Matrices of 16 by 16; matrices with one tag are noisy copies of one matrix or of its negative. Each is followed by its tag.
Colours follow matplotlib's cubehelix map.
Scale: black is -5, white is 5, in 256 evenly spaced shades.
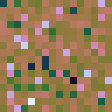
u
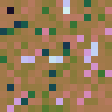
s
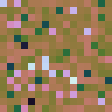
u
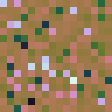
u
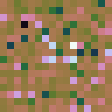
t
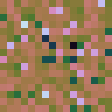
t
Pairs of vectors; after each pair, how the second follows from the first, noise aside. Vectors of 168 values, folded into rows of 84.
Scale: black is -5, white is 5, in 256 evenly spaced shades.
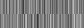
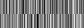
scaled up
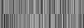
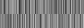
shuffled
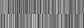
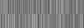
shrunk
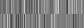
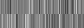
reversed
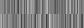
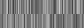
shuffled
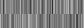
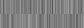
shrunk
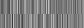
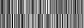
scaled up
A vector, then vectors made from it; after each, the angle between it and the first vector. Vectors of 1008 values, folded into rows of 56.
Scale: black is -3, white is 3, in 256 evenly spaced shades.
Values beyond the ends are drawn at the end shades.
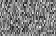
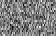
nearly parallel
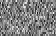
nearly opposite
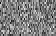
partly opposed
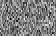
partly aligned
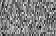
nearly opposite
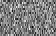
orthogonal
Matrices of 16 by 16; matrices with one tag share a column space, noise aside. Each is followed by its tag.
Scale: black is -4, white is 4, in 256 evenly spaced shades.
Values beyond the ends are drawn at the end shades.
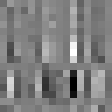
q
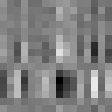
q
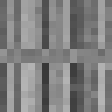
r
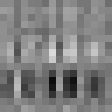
q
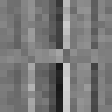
r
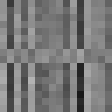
r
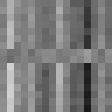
r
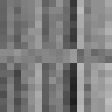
r
